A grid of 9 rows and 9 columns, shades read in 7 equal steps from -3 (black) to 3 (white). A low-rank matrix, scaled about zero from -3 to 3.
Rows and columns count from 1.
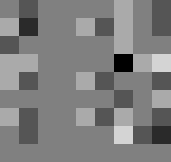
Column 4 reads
0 0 0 0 0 0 0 0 0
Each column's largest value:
1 1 0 0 1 0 2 1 2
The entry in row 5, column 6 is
-1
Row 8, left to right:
0 -1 0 0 0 0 2 -1 -2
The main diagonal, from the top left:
0 -2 0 0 1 0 1 -1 0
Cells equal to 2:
2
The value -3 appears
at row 4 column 7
